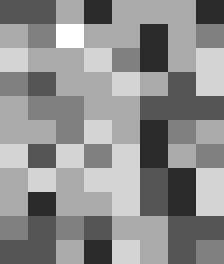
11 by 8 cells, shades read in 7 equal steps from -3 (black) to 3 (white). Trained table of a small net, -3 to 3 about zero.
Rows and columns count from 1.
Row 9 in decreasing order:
2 2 1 1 1 -1 -2 -2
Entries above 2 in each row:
0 1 0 0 0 0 0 0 0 0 0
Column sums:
7 -3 11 5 15 -7 -4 5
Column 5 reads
1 1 0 2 1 1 2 2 2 1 2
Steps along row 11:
same up down up down down up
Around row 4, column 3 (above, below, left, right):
1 0 -1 1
